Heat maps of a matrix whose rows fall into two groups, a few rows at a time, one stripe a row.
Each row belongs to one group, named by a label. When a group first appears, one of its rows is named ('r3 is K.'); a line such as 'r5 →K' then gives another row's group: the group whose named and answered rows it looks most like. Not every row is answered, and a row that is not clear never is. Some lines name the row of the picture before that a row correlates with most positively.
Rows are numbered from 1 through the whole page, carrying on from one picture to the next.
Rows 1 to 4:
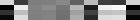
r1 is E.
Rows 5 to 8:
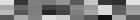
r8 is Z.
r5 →E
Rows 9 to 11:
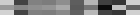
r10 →Z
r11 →E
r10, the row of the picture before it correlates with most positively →8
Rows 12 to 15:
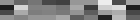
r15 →Z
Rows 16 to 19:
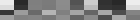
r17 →E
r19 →Z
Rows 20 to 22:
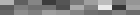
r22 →Z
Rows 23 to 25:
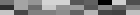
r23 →Z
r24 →Z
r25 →E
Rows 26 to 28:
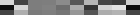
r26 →E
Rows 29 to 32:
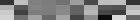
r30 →E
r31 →E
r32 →Z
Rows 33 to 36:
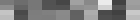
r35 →E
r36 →E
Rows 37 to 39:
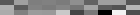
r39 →Z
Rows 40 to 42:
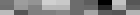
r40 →Z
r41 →Z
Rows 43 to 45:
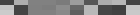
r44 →E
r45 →E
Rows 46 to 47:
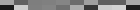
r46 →E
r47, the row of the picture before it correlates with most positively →43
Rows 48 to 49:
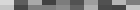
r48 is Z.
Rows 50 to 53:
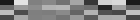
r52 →E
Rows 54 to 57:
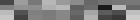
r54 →Z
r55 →Z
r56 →E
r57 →E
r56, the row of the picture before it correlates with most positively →52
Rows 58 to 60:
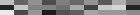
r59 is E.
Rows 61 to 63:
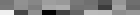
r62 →Z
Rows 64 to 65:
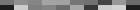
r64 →Z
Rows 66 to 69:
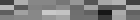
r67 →E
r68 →Z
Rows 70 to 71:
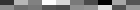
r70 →Z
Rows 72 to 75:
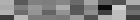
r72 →E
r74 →Z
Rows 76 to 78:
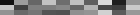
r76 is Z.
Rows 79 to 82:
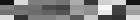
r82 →E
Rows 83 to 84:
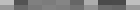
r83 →E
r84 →E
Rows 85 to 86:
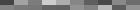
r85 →Z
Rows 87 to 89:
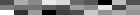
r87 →Z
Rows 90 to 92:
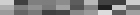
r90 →E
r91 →Z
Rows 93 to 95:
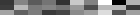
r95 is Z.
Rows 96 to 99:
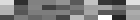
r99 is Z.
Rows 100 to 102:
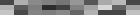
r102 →E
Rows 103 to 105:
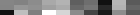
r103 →Z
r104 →Z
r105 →Z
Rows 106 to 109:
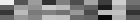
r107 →Z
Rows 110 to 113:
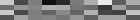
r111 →Z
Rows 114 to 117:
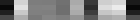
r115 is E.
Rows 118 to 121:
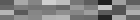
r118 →Z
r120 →E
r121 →Z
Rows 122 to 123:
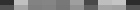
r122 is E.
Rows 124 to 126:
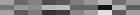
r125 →Z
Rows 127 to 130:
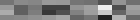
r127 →Z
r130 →Z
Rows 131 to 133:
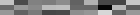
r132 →Z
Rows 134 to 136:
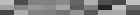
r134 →E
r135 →Z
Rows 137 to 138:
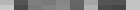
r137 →E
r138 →E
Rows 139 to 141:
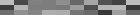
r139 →E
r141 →Z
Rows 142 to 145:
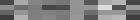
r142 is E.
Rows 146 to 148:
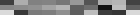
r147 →Z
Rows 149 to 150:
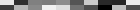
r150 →Z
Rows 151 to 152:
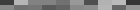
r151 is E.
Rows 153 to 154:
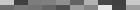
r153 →E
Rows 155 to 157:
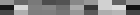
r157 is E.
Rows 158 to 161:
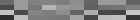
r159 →Z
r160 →E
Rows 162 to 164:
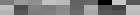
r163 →E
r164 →E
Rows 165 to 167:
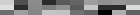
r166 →E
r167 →Z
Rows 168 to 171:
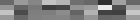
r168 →Z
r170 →E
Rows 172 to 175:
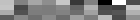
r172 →Z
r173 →E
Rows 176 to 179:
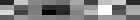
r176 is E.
